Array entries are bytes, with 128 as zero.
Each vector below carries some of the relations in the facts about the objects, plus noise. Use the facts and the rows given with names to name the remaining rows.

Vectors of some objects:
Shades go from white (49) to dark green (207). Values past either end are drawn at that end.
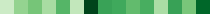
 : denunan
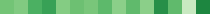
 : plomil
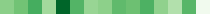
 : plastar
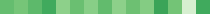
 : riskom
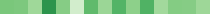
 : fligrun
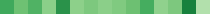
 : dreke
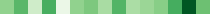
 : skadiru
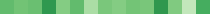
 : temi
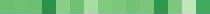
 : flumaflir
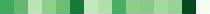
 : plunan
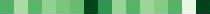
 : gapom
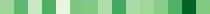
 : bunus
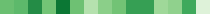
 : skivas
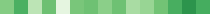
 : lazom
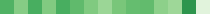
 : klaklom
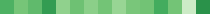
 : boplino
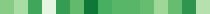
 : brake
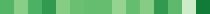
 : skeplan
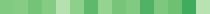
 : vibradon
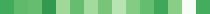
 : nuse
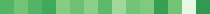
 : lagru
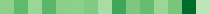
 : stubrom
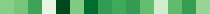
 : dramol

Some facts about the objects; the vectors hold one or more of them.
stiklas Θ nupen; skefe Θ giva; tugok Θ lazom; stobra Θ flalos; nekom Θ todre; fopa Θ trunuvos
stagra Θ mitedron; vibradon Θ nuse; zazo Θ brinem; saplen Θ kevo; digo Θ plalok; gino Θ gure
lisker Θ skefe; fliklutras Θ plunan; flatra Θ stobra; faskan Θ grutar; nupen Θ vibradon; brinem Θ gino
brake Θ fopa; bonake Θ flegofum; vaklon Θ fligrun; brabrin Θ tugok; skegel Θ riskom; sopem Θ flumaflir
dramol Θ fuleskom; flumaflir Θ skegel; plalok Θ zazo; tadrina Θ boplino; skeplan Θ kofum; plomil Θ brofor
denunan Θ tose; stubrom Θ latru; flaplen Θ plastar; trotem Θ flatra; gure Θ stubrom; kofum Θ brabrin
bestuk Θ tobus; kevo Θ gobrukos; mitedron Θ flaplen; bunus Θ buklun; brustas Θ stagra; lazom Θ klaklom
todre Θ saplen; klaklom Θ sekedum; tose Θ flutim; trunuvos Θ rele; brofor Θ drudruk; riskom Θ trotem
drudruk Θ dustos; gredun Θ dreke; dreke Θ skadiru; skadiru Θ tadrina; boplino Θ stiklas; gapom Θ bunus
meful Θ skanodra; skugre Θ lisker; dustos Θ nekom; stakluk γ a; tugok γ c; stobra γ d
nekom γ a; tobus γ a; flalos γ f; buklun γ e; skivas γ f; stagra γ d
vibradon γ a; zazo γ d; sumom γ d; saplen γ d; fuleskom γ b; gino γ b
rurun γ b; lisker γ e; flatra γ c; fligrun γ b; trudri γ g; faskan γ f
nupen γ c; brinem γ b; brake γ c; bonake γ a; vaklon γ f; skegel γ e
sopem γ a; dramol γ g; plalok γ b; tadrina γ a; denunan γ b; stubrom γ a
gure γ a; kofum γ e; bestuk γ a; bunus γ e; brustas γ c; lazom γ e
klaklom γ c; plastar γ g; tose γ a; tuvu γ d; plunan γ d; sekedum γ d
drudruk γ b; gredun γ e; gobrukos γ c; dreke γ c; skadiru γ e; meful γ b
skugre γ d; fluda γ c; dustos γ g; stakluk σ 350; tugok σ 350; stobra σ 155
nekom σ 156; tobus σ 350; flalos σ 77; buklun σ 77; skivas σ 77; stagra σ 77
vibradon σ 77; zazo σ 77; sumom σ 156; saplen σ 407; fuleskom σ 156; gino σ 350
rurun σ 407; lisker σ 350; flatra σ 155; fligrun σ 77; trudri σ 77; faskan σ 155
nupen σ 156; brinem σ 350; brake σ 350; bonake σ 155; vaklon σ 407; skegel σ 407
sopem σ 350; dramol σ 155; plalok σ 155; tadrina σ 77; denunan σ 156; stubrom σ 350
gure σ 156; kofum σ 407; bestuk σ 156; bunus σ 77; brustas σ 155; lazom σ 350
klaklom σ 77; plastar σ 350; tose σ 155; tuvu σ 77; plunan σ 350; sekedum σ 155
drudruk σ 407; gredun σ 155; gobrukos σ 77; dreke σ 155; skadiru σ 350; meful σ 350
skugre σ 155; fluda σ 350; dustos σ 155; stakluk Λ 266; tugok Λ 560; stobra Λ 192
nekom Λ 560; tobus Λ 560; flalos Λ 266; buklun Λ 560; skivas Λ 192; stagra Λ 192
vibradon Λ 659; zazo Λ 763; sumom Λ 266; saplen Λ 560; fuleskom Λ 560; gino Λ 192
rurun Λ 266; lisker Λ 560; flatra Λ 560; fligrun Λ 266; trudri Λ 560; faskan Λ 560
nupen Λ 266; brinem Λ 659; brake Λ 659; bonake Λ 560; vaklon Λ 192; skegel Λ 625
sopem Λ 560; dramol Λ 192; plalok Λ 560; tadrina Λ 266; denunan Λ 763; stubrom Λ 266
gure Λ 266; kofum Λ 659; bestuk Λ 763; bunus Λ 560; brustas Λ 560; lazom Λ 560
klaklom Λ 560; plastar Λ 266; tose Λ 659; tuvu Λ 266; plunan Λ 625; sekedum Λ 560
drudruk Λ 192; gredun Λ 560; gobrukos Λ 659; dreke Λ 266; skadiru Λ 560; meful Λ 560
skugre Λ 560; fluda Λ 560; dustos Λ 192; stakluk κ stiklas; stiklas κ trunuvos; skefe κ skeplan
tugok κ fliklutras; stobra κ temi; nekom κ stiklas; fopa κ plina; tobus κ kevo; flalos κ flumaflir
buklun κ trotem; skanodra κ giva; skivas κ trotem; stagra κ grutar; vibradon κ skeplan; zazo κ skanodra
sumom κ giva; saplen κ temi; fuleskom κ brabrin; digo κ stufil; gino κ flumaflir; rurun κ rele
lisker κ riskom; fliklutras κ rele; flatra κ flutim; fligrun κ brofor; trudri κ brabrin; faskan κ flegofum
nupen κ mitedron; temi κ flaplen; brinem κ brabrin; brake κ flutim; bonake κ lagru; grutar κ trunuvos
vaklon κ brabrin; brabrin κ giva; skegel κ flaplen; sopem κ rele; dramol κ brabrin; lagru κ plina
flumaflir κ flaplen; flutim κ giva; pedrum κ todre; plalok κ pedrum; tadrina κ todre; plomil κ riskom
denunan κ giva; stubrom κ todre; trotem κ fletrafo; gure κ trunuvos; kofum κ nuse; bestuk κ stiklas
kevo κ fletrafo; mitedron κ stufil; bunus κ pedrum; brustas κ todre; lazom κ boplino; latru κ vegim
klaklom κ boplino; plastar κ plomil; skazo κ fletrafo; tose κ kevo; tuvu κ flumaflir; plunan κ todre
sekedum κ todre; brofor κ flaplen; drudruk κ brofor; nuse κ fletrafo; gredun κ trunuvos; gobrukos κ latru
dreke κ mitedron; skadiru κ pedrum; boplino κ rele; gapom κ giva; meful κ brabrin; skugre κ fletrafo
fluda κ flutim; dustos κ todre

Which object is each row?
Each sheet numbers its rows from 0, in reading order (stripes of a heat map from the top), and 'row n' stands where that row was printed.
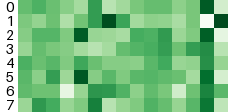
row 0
tuvu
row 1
skanodra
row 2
dustos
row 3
bestuk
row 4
nupen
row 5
faskan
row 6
sumom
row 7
stagra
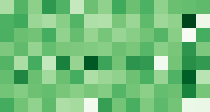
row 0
gino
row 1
sekedum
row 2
latru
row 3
gure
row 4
vaklon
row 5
stobra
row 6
sopem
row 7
flegofum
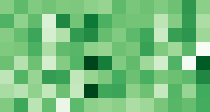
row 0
stakluk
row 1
flatra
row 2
zazo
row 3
gobrukos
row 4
brabrin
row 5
drudruk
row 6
brinem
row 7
buklun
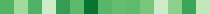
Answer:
fluda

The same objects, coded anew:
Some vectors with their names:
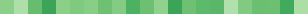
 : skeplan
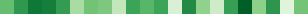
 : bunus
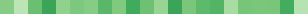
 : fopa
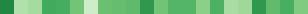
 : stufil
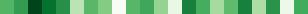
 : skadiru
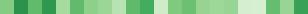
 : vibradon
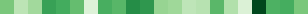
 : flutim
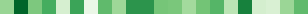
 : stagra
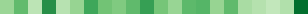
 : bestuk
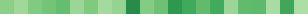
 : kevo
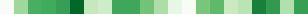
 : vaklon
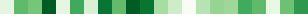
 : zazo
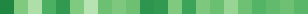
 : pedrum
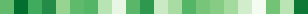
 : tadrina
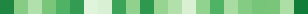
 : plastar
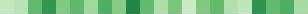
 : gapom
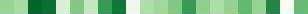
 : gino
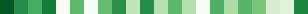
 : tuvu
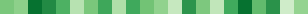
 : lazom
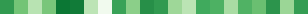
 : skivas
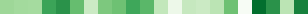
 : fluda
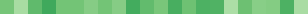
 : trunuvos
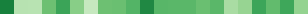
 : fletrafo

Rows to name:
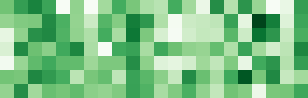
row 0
saplen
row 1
fuleskom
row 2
meful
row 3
dustos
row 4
brake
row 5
kofum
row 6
tose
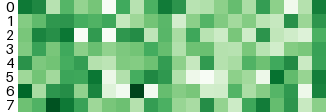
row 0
plunan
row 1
dreke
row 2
stobra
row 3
bonake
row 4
rurun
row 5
trudri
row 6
flalos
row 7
gredun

